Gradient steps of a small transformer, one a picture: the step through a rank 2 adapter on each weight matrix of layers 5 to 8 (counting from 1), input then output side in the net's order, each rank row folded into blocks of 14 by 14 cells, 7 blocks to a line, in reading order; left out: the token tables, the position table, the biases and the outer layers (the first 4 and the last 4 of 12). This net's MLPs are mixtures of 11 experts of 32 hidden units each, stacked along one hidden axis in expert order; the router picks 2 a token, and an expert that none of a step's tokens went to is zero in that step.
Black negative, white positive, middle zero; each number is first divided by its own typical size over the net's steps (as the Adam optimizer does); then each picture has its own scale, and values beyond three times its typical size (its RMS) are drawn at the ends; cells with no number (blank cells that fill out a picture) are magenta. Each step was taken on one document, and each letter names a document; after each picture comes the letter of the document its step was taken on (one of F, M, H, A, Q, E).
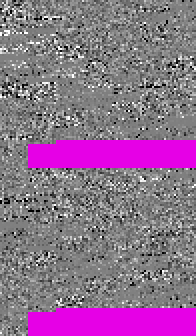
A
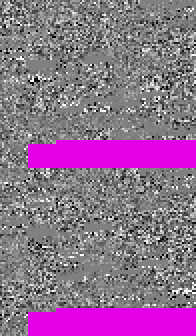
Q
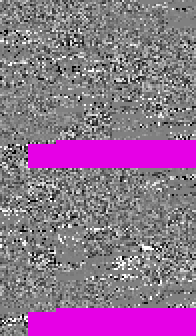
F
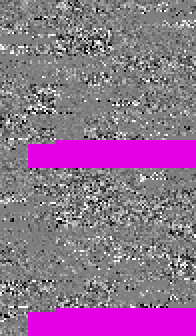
A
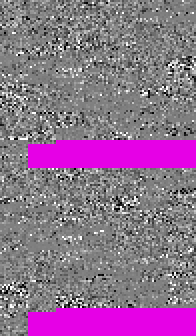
A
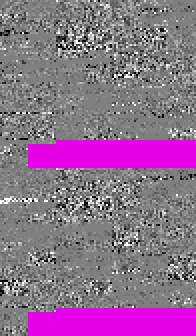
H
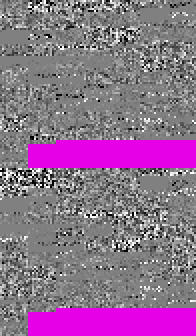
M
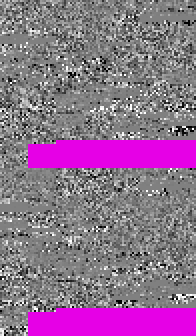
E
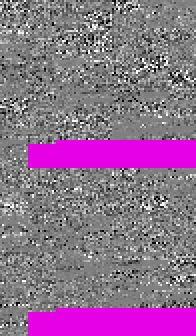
F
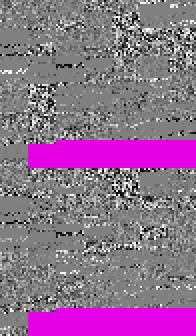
M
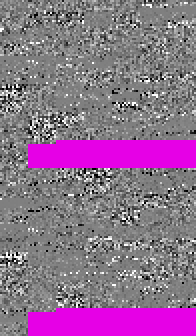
M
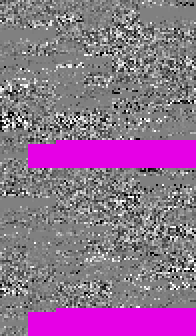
M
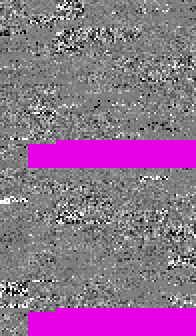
A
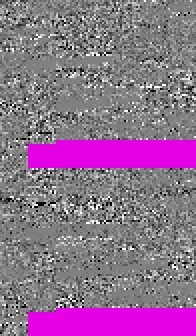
A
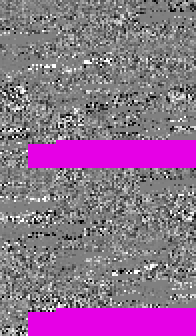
E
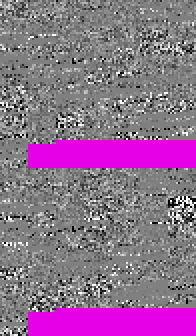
E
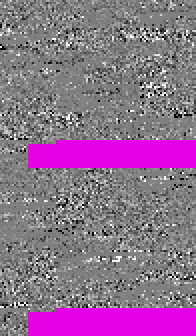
H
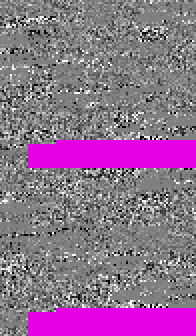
E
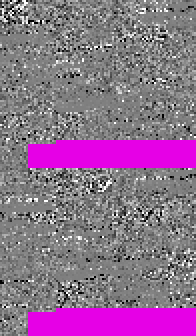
H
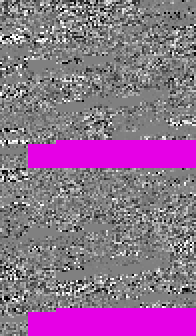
Q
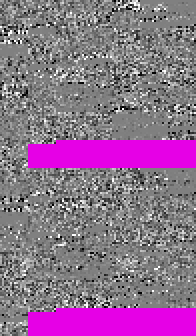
F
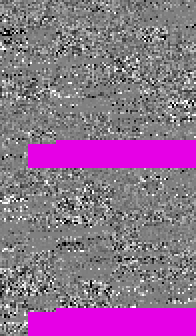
A
